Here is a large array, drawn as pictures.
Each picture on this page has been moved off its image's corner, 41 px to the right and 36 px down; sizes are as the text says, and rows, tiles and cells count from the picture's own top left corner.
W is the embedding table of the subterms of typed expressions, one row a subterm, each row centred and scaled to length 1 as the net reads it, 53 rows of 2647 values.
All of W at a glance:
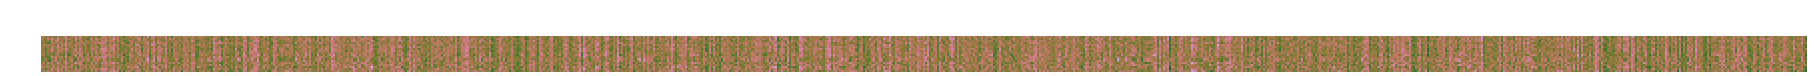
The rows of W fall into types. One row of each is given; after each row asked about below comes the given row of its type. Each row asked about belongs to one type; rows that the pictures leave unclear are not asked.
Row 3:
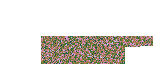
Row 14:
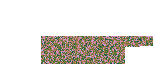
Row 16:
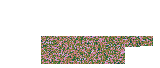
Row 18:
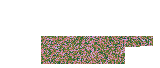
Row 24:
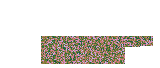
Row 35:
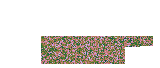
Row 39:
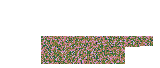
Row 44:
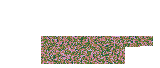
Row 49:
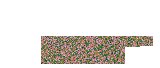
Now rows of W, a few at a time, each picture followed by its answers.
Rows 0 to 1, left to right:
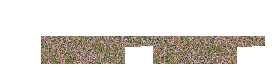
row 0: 24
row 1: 39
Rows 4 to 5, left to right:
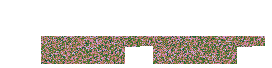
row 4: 49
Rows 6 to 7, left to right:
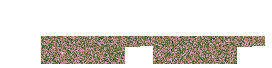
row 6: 24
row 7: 3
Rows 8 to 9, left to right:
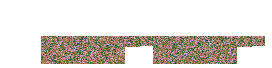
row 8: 44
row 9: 3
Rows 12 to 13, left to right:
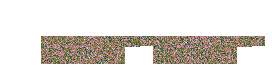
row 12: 18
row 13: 39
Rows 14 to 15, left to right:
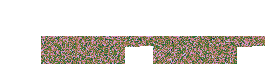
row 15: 3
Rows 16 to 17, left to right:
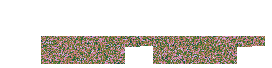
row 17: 44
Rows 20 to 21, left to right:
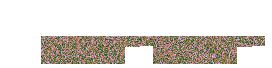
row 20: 14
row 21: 18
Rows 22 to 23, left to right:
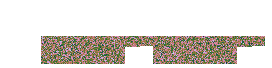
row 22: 49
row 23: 16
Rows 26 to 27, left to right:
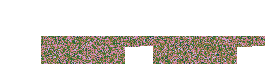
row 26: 18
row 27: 24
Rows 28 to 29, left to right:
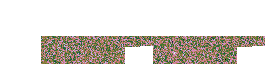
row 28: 24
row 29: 24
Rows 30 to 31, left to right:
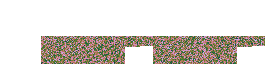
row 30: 49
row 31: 18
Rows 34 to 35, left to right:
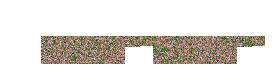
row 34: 16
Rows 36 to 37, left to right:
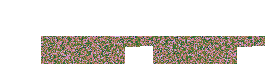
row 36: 44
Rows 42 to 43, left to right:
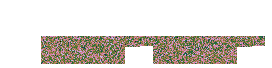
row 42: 14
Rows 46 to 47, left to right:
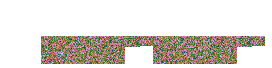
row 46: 35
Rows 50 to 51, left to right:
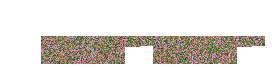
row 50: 18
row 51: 39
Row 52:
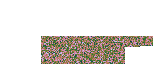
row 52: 16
